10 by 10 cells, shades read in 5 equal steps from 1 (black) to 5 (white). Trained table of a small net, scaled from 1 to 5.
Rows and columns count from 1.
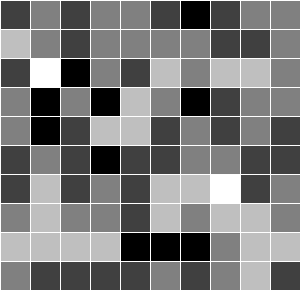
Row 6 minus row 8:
-1 -1 -1 -2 0 -2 0 -1 -2 -1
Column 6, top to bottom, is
2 3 4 3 2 2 4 4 1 3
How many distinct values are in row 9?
3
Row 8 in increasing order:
2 3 3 3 3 3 4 4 4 4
